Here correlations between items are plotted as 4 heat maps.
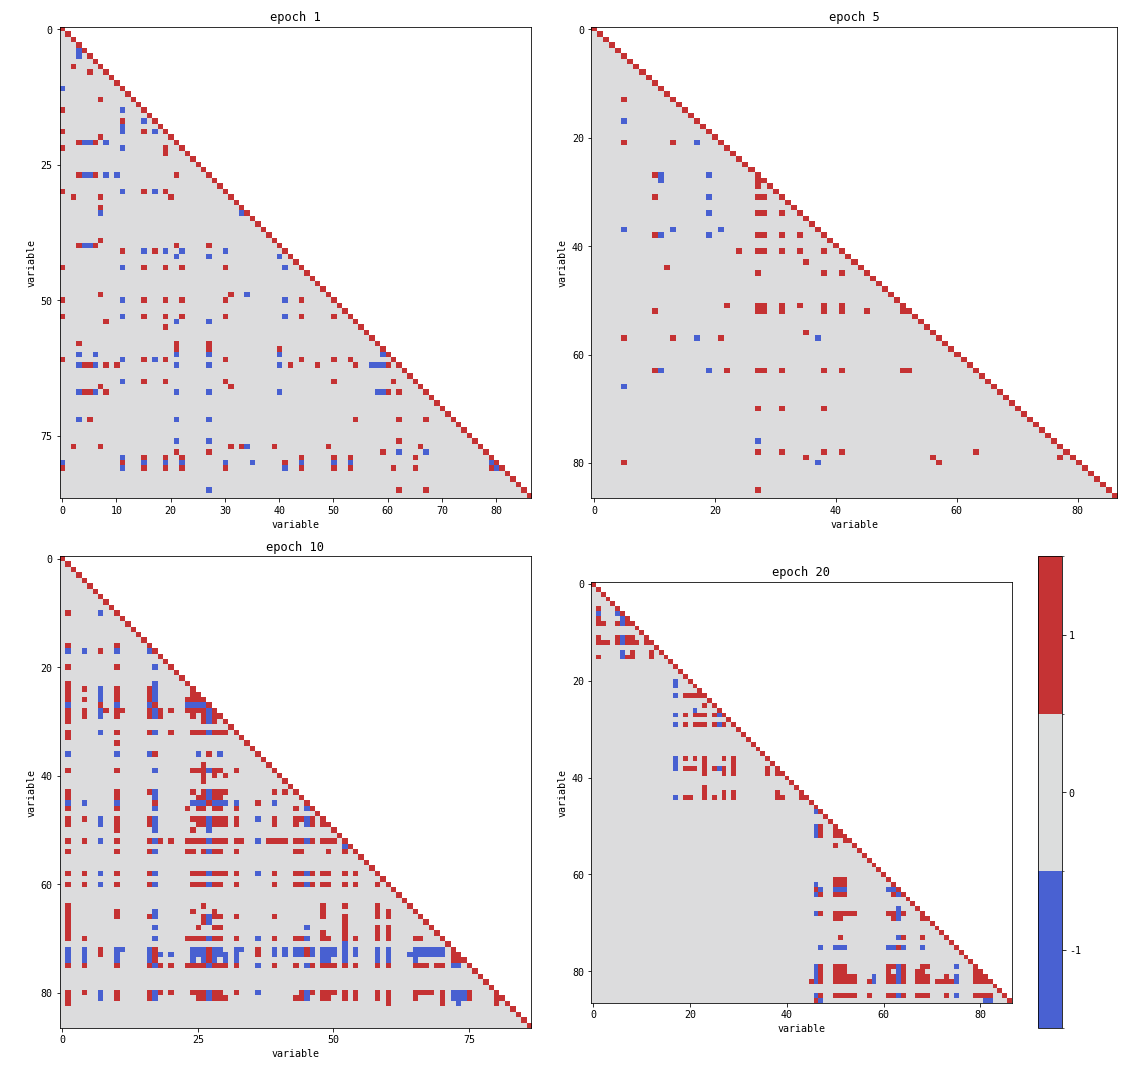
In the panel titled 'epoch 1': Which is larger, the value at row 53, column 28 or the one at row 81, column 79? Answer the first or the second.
the second
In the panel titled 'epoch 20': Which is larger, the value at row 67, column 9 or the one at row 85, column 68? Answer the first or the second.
the second
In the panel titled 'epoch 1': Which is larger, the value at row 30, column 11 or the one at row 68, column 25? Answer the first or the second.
the second
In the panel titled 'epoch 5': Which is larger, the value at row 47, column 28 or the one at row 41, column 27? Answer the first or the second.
the second
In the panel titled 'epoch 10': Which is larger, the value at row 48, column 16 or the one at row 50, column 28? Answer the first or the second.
the first
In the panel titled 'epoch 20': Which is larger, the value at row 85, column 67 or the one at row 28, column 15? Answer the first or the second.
the first
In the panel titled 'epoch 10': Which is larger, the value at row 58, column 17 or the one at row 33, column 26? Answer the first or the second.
the second
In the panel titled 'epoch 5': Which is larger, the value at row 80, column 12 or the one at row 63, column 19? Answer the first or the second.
the first
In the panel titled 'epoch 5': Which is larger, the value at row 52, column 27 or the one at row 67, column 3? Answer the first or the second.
the first
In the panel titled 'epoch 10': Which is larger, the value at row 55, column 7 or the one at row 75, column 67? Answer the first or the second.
the second
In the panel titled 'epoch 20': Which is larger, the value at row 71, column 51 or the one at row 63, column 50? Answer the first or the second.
the first
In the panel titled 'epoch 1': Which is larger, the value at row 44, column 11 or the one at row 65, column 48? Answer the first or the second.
the second
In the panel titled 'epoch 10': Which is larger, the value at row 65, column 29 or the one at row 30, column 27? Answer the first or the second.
the first
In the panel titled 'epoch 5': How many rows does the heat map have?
87
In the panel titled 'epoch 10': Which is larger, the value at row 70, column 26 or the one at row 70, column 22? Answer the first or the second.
the first
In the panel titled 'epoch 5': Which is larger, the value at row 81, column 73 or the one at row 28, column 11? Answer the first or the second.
the first
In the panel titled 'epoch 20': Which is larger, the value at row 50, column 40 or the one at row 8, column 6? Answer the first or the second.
the first
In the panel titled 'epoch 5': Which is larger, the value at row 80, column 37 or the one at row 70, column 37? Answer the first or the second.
the second
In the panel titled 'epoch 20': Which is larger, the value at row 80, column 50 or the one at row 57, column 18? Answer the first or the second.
the first
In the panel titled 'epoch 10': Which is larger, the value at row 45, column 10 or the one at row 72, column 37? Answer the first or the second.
the second
